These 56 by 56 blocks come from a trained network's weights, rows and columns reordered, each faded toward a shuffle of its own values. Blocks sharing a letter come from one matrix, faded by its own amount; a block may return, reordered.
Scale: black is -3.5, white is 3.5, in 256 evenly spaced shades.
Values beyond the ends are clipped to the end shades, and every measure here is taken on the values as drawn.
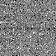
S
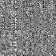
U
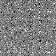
S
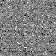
S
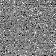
S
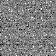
S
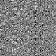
U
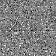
S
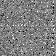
S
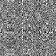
U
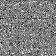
S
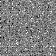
S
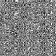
U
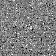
S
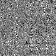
S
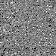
S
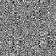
U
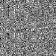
U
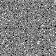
S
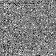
S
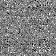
S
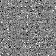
S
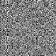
U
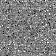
S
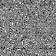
S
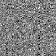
U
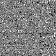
S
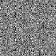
U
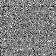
S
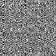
U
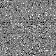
S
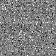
S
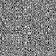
U
